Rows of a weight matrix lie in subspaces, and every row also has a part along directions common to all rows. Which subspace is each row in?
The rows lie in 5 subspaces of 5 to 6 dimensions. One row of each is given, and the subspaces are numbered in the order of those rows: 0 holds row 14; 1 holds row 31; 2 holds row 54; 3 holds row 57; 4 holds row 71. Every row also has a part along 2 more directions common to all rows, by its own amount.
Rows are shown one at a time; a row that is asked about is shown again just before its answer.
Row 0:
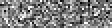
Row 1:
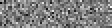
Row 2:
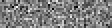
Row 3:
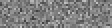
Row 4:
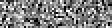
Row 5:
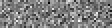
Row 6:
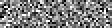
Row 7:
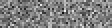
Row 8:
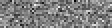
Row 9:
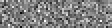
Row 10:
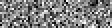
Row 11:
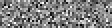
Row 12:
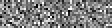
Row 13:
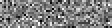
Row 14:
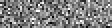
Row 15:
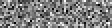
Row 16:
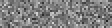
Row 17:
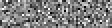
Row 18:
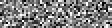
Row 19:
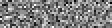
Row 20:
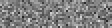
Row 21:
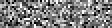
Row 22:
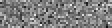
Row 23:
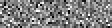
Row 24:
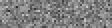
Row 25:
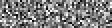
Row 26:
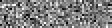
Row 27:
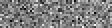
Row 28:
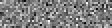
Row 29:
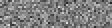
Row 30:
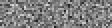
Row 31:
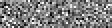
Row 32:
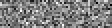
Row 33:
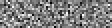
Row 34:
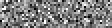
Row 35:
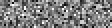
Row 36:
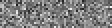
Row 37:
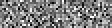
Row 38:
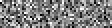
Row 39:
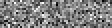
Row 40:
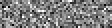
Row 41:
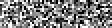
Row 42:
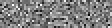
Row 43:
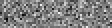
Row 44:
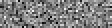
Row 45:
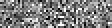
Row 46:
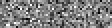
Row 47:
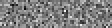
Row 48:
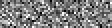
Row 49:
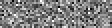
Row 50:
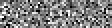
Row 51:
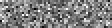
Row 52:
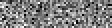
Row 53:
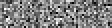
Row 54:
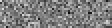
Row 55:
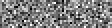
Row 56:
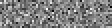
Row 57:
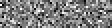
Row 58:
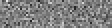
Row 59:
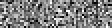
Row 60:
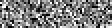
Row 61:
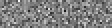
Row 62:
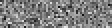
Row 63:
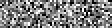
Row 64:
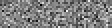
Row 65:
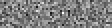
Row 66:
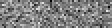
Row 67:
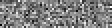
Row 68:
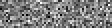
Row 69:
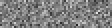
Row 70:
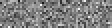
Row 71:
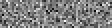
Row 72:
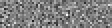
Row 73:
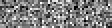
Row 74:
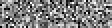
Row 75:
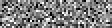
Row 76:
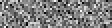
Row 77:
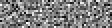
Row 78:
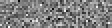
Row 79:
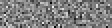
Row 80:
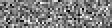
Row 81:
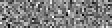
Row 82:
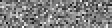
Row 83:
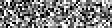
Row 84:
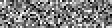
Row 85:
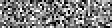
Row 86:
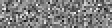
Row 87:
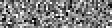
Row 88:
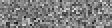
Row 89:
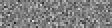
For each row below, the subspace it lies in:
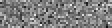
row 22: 1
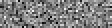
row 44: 1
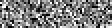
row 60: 3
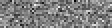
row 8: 4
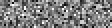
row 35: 0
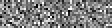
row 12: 1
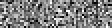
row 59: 3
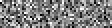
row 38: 1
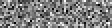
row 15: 4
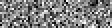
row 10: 3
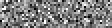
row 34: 2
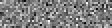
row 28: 1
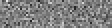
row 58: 2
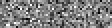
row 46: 2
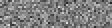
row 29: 4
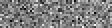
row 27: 4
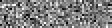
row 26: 1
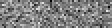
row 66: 4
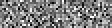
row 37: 2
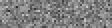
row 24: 2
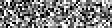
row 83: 4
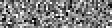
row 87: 4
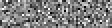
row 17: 2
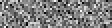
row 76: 2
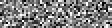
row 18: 1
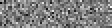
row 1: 1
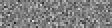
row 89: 3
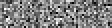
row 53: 3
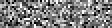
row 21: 0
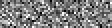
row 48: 4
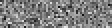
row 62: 4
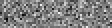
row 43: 0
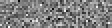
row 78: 1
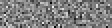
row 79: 0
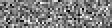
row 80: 2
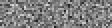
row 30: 0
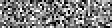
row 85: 0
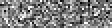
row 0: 0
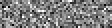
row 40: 3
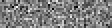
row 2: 2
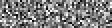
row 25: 4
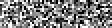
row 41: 0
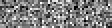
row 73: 2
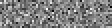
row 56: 1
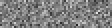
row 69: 3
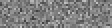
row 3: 0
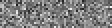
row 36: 1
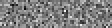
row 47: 0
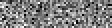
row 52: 1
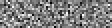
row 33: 0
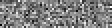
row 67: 1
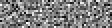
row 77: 0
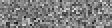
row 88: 2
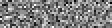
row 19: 4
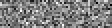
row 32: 0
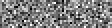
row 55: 2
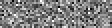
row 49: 4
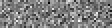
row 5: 3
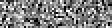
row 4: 4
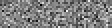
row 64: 3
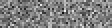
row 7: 4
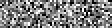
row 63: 3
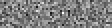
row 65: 1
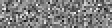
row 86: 2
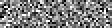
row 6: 1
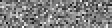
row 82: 1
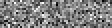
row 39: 4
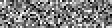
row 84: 3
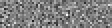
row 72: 3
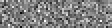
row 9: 2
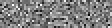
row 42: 0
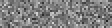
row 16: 3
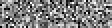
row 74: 3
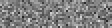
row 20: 3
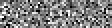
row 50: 1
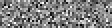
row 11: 3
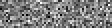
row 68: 2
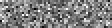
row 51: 2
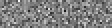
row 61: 2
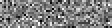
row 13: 1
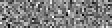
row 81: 3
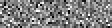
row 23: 0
